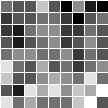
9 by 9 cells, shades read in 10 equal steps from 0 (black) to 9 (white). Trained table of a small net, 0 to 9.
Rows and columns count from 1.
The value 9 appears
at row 8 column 9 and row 9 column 8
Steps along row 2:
up same up same down down up up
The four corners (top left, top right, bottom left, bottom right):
4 0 8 3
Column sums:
41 25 38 45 42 29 32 44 34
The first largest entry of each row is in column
4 4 4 5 2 1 8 9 8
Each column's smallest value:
2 1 3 4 3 0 0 1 0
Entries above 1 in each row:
6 8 8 8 9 9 9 8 9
